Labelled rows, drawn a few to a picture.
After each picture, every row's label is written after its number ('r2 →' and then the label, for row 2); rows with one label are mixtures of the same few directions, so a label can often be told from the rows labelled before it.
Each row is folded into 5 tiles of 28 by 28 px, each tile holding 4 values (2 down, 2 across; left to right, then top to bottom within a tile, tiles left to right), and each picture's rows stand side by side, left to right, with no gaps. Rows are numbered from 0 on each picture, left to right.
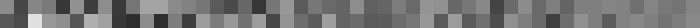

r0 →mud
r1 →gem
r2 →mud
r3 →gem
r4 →mud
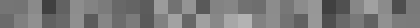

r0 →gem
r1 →mud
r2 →gem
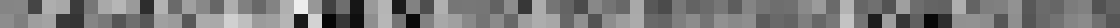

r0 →gem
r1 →mud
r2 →gem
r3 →mud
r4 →gem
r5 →gem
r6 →mud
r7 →gem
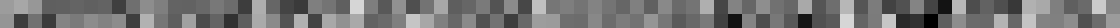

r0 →gem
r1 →mud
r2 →gem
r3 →mud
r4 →mud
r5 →mud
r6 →mud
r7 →gem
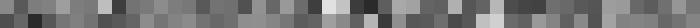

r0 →mud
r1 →mud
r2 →gem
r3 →gem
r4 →gem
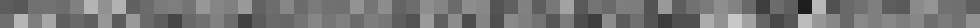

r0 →gem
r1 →mud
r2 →mud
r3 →gem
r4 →mud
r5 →mud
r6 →gem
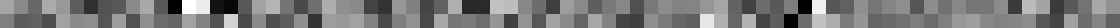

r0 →gem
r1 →gem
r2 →gem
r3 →gem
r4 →gem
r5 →mud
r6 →mud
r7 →gem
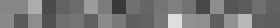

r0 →gem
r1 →mud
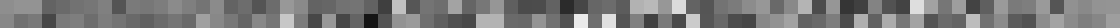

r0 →gem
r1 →gem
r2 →mud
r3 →gem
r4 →gem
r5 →mud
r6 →gem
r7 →mud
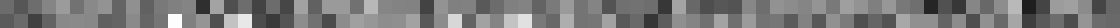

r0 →mud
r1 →mud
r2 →mud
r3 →mud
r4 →mud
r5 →gem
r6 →gem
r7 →gem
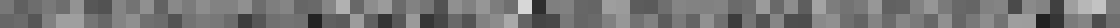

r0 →gem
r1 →mud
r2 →mud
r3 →mud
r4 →gem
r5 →mud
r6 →gem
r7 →gem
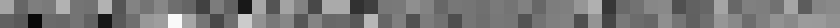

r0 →mud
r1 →mud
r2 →gem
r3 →mud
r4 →gem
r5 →mud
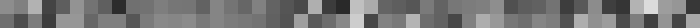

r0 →gem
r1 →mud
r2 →gem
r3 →gem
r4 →gem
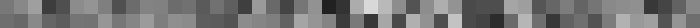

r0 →gem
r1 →mud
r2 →gem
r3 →gem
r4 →gem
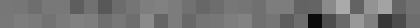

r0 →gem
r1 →gem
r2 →mud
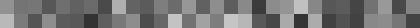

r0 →mud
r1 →mud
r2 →gem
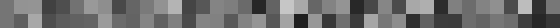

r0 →gem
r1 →gem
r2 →gem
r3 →mud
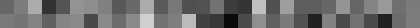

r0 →gem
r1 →mud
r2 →mud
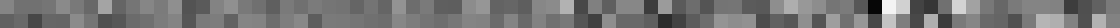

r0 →mud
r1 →gem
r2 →mud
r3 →gem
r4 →mud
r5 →gem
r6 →gem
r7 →gem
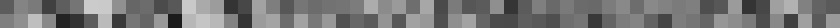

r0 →gem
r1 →gem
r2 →gem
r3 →mud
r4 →mud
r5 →gem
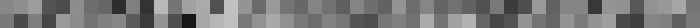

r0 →gem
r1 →mud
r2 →mud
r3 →mud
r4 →gem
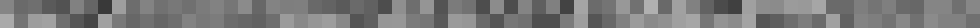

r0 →mud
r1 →mud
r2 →mud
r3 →mud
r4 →mud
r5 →gem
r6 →mud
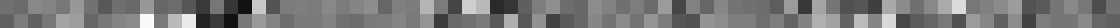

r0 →gem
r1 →mud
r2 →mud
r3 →gem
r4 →mud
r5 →mud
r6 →gem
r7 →gem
